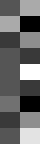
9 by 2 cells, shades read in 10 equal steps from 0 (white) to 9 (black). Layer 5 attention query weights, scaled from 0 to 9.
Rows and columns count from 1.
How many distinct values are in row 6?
2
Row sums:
9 12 11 13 6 13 14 11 7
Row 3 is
7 4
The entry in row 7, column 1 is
5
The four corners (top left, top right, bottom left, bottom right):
6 3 6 1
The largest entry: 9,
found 2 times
